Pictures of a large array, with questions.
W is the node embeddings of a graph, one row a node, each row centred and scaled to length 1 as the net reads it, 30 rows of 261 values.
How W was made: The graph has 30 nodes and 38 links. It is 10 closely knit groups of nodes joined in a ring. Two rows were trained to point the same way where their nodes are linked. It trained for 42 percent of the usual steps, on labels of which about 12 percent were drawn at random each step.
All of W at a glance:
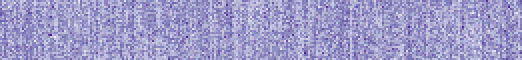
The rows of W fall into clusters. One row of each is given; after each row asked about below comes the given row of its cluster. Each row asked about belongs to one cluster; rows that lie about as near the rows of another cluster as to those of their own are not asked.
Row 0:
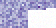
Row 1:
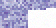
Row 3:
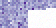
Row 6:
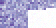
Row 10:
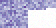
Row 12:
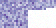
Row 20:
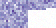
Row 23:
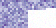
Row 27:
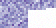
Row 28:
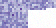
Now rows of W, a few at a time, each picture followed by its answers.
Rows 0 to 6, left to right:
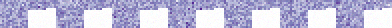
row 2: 0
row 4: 1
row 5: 10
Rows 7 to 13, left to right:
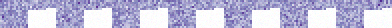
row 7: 10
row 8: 27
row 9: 3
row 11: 1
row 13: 12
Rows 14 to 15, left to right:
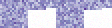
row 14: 0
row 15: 23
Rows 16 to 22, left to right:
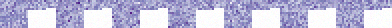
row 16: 6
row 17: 3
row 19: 28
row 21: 28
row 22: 12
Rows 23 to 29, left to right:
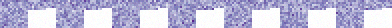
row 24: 27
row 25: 6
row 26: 20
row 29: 23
